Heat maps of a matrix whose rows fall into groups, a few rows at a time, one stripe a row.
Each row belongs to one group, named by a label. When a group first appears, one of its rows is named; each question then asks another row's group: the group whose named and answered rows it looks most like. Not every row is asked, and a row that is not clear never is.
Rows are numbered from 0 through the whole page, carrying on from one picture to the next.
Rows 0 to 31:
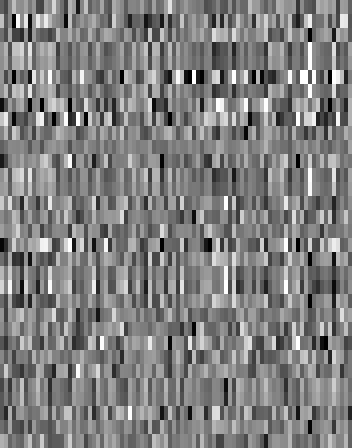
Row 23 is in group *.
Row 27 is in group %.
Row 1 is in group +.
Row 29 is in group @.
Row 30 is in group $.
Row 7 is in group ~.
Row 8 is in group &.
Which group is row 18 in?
$
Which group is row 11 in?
@
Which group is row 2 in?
$
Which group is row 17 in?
@
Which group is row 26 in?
&
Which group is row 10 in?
~
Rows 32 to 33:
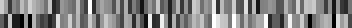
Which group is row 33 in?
$
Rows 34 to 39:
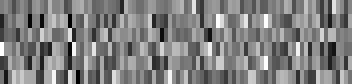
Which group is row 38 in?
~
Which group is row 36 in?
@
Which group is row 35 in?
~
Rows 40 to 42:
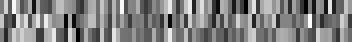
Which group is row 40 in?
*
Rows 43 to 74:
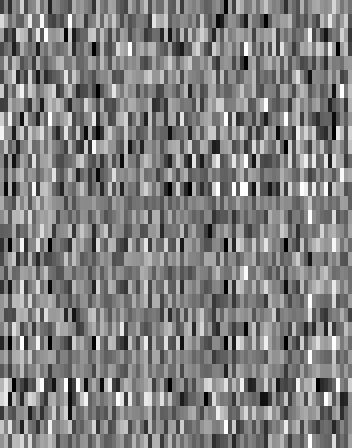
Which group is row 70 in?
&
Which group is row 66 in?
*
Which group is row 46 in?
@
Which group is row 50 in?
~
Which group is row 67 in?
%
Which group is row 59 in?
@
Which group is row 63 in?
%
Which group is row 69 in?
%
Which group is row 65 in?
+
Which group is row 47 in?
*
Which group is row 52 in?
&
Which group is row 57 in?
+
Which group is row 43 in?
%
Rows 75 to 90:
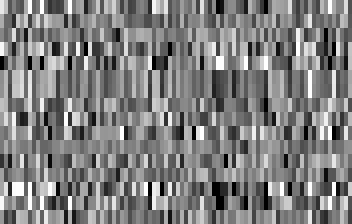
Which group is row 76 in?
+
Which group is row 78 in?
&
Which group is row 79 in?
~
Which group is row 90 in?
+
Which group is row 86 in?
%
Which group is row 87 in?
+
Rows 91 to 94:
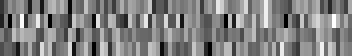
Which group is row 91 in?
~
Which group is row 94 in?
@
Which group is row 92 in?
%
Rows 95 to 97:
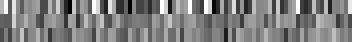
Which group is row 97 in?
%
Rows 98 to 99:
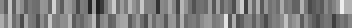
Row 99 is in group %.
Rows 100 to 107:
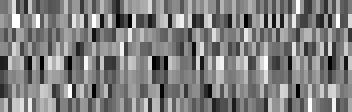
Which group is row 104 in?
~
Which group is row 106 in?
@
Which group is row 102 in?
@
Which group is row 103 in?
*
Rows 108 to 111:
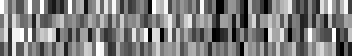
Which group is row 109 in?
*
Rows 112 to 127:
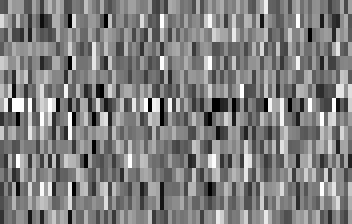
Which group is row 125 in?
@
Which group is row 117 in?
+
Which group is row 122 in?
@
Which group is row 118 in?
&
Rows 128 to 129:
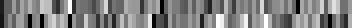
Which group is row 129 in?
~
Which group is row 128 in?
@
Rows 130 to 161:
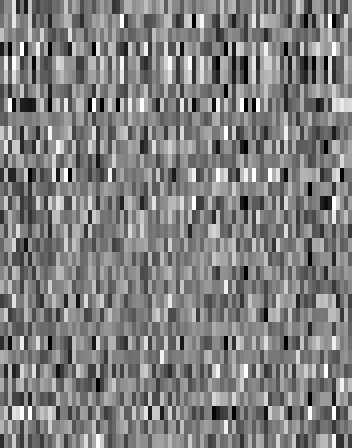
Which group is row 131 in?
*
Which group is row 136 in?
%
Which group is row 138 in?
@
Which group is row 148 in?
$
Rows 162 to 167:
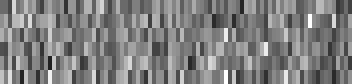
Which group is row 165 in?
~
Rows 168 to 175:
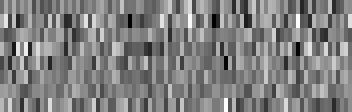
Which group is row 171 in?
+
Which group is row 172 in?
%
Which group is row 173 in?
+
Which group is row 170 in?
+
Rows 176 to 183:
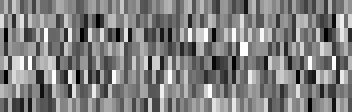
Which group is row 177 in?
&
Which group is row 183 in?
$
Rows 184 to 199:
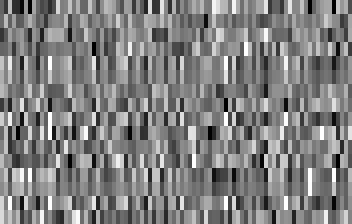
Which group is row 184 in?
$
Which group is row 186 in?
~
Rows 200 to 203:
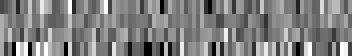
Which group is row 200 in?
@
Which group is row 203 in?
+
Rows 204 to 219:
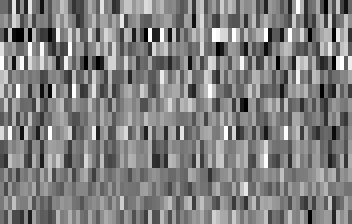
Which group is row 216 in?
@
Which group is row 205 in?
*
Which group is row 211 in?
*
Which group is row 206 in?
$
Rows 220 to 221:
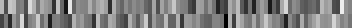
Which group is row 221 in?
%
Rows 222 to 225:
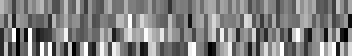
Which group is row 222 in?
&
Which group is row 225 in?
@
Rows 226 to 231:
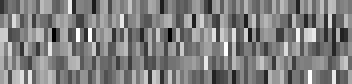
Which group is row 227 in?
*
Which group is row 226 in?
@
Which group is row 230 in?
+
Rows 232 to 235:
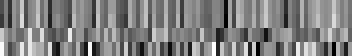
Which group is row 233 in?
%
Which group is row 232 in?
%
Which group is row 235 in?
&
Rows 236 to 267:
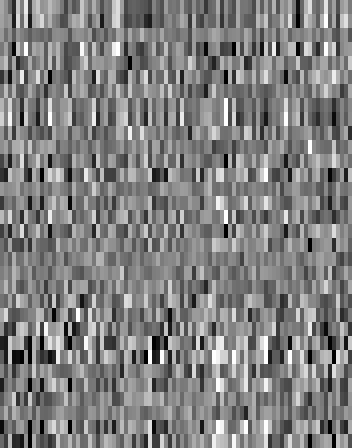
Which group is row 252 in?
%
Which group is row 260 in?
~
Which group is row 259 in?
+
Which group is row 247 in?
%
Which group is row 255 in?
*
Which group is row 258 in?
&
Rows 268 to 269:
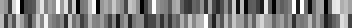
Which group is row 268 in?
*
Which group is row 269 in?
+
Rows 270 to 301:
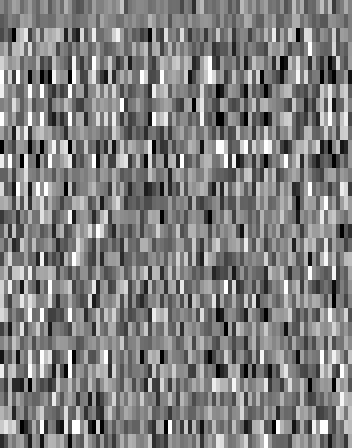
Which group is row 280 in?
~
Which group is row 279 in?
+
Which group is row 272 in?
+
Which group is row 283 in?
+
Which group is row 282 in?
+
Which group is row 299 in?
&
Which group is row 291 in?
&
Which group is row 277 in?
*
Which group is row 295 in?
@
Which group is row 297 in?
$
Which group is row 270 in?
*
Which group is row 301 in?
~
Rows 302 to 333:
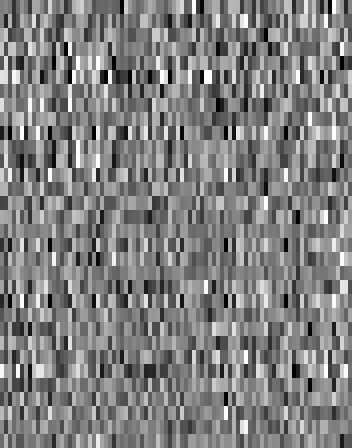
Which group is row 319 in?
%
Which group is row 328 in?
+
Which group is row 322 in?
+
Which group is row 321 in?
@
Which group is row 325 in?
$
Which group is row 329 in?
$
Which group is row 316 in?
~
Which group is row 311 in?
%
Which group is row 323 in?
%
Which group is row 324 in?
@
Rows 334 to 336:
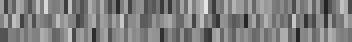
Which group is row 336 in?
@
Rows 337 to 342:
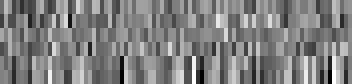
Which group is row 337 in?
&
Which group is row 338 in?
~
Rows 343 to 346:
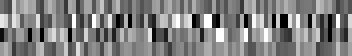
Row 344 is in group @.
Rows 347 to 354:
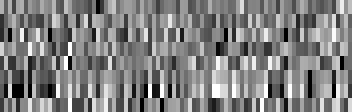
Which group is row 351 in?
~
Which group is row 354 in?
@
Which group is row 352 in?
$
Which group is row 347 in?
&
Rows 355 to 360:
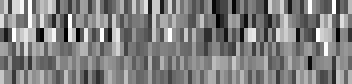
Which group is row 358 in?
+
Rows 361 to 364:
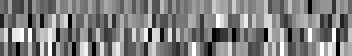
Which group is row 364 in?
@
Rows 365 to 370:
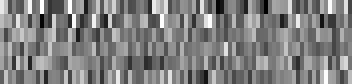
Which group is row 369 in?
+
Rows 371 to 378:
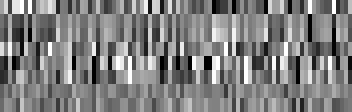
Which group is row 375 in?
@
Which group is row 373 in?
$
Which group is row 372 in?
$
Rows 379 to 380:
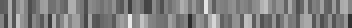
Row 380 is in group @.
